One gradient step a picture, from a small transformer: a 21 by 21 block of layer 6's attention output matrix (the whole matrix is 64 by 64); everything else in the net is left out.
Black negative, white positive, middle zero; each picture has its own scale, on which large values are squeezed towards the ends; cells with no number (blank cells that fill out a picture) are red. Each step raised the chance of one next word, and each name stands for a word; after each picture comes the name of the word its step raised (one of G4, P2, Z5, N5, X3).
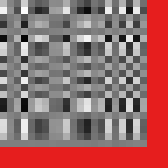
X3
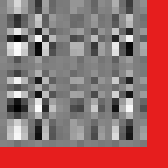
X3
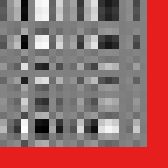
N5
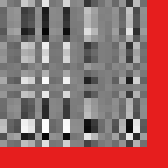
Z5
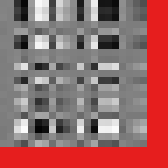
N5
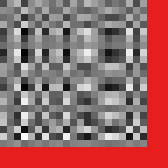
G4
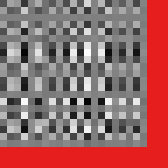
G4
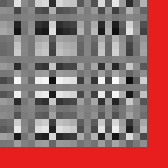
Z5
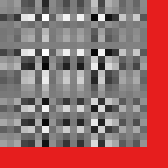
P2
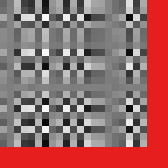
P2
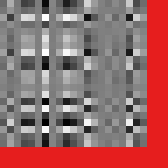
P2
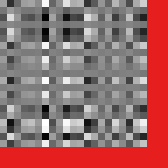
Z5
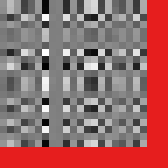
P2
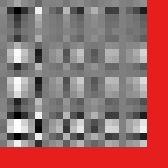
Z5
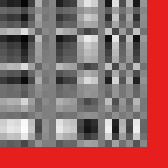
N5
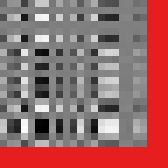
X3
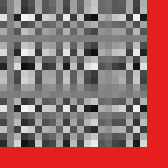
P2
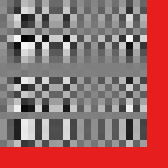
X3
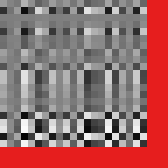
Z5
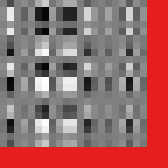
Z5
